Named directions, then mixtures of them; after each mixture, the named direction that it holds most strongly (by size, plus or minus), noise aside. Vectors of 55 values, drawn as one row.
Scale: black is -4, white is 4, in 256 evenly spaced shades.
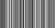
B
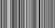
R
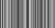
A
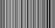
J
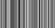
R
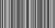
A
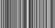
A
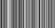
R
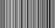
J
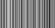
J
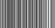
J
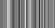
R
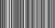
B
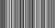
B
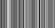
R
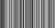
B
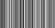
B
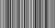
B
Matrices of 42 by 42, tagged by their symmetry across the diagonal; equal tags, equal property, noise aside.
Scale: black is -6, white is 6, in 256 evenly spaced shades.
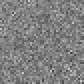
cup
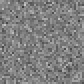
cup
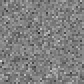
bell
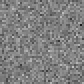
bell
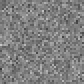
bell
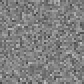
bell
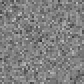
cup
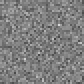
cup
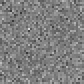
cup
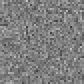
bell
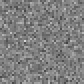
bell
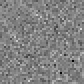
cup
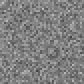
cup
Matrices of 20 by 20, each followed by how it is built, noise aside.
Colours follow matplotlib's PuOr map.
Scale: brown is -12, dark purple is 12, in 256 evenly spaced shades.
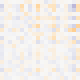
low rank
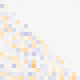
lower triangular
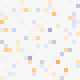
sparse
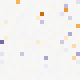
sparse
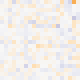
low rank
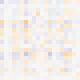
low rank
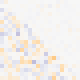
lower triangular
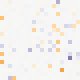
sparse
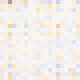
low rank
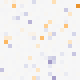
sparse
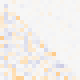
lower triangular
